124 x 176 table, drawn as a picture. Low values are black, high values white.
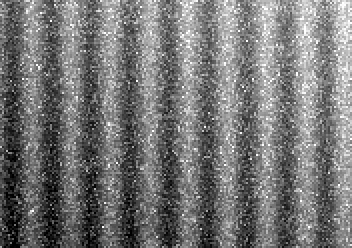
Upright stripes repeat 9 times across the table. The top right is the ninth with the highest average. The field climbs toward the top right. Neither half mirrors the other. The bottom left is the ninth with the lowest average. The values follow a bell shape.
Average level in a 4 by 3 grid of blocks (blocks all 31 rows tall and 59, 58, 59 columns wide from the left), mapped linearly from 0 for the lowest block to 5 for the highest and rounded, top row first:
3 4 5 | 2 3 4 | 1 2 3 | 0 1 2
